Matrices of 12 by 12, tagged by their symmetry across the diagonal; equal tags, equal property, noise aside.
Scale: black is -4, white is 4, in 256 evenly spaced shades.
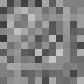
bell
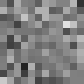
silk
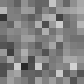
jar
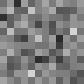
bell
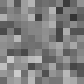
silk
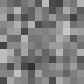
silk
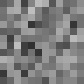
jar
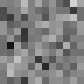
jar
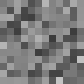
bell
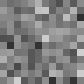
silk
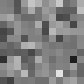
silk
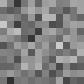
jar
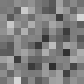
bell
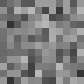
jar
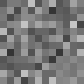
bell
